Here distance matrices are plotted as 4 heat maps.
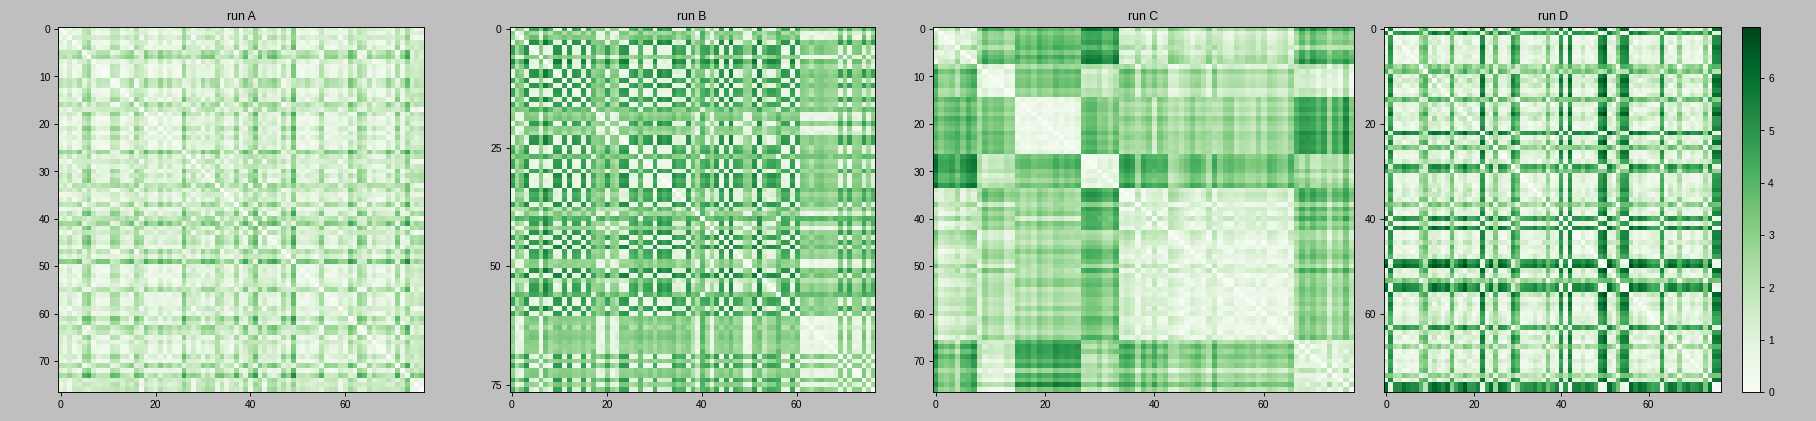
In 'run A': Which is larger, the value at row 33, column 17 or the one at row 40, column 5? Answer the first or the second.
the second
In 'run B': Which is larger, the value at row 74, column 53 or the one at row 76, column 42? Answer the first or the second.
the first
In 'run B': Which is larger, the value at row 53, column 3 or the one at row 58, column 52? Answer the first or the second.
the first
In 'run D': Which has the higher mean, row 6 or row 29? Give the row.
29
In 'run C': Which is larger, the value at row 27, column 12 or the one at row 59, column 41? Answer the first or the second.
the first
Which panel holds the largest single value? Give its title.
run D
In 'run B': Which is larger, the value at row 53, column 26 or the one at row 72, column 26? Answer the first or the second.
the first
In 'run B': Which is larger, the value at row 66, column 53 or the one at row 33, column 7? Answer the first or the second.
the first
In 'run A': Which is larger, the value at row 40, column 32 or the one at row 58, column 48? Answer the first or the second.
the first
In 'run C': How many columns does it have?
77
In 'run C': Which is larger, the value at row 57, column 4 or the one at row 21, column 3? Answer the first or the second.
the second
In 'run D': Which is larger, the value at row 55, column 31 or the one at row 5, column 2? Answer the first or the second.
the first
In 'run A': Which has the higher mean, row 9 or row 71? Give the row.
71
